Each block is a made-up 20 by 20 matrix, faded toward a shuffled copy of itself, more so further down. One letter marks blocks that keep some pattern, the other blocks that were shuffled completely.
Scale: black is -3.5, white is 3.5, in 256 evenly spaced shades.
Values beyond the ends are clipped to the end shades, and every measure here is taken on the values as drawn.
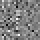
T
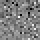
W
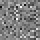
T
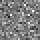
W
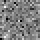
W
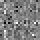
T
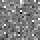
W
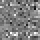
T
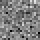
W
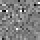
T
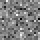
T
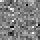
T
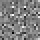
T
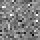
W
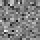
T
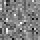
T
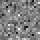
W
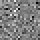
T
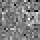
T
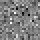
W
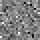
W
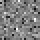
T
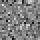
T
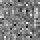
T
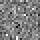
W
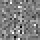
T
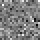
T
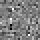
T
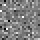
W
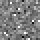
W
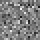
T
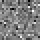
T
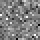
T
